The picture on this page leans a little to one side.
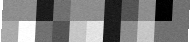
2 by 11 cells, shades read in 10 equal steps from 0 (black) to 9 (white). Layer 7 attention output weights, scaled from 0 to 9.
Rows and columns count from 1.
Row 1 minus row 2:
-1 -4 -3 1 -2 -3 0 -2 -2 -4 0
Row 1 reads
5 5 1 4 5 5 1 3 5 0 4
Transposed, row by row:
5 6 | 5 9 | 1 4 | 4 3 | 5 7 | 5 8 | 1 1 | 3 5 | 5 7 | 0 4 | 4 4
